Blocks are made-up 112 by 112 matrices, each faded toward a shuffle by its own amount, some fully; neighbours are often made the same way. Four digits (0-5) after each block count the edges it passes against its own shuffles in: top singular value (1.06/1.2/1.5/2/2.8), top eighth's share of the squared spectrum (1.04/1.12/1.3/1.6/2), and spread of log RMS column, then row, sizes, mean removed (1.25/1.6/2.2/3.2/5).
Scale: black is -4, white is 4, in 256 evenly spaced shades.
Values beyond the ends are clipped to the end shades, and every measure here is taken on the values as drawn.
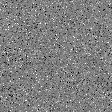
0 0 0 0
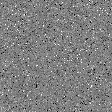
0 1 1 0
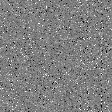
1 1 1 0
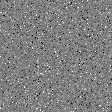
0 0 0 0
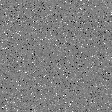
3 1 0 0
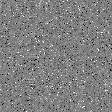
3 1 0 0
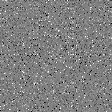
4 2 1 1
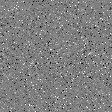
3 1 0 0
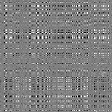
5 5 4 4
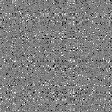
5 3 2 2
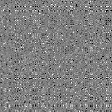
5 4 3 3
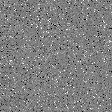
3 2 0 0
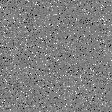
2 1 0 0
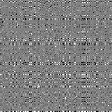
5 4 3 4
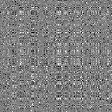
5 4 3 3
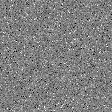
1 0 0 0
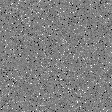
0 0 0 0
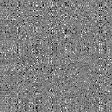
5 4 3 2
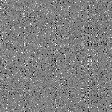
4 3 2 0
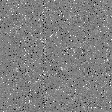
3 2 1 0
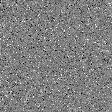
0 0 0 0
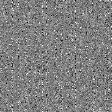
1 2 3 0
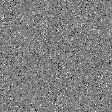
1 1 2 0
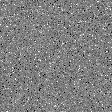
0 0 0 0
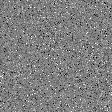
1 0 0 0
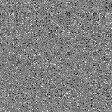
4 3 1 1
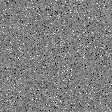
0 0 0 0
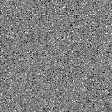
3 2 1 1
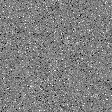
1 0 0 0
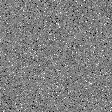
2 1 0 0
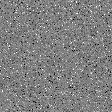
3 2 0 0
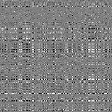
5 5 3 4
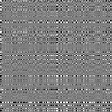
5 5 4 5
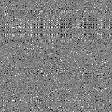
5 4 2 3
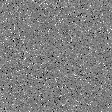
0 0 0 0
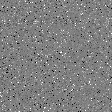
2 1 0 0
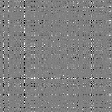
5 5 3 3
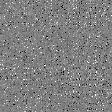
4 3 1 2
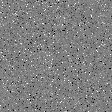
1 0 0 0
